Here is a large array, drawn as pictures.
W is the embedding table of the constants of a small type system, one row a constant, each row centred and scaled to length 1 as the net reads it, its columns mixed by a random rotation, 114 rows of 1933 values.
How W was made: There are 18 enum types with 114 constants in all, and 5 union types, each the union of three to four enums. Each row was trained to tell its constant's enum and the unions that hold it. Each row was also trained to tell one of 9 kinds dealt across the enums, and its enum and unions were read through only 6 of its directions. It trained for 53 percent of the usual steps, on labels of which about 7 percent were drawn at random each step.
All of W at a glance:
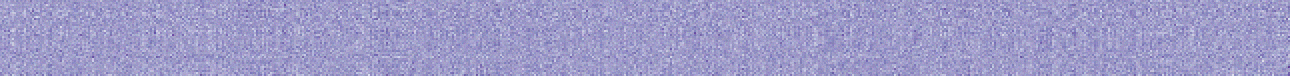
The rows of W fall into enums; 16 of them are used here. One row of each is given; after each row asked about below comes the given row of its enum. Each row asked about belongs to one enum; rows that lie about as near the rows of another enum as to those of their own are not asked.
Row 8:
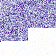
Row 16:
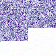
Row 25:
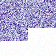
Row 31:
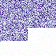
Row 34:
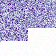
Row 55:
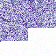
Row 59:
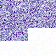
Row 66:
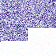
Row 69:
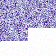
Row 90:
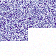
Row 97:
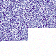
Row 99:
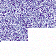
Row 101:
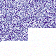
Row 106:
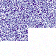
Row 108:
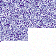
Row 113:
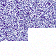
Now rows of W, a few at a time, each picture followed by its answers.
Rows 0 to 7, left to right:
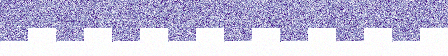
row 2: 66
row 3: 31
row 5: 101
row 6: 16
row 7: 8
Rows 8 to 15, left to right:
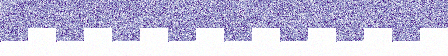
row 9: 106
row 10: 31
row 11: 90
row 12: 101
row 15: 90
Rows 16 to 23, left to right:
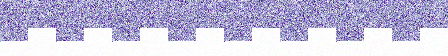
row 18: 8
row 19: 59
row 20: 108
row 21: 8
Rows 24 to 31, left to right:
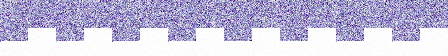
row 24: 25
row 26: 90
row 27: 55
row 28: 99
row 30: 66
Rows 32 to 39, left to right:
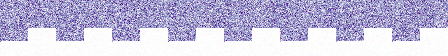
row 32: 113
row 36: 66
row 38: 59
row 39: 55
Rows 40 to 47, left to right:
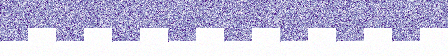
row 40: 97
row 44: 55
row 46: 59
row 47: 59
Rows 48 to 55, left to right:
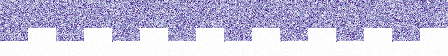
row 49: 25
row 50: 55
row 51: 55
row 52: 108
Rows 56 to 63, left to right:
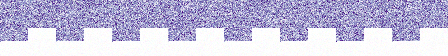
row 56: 69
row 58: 90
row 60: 55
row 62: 66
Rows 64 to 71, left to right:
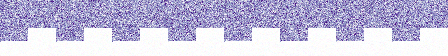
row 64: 113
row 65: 108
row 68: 108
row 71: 69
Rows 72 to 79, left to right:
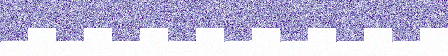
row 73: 59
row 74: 69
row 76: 101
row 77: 101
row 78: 69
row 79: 16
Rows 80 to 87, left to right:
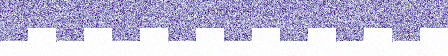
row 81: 106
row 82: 99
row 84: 31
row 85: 31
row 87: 8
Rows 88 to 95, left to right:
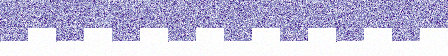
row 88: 66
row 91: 8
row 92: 31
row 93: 25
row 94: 101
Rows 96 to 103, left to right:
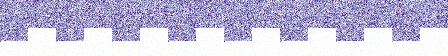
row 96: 108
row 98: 90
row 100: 108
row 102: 25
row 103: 101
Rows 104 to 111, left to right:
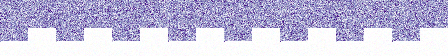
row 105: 90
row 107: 106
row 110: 69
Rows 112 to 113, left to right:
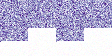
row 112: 113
